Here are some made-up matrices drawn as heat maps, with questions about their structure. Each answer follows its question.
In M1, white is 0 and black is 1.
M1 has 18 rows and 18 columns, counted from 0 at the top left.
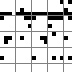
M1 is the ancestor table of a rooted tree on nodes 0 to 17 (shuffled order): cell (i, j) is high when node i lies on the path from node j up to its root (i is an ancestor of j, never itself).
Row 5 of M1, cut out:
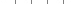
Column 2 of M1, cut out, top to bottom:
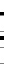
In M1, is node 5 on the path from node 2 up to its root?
no
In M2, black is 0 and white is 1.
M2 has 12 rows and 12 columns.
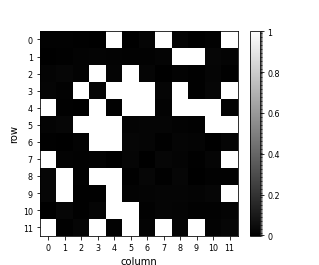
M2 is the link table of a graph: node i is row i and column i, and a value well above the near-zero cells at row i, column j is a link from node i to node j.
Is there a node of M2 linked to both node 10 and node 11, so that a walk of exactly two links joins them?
yes
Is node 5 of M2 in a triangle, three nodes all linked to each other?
yes
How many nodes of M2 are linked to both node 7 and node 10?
0
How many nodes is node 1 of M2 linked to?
2
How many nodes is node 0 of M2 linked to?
3
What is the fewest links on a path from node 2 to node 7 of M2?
3
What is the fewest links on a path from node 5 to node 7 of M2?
2
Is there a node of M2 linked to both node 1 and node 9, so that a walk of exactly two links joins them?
no
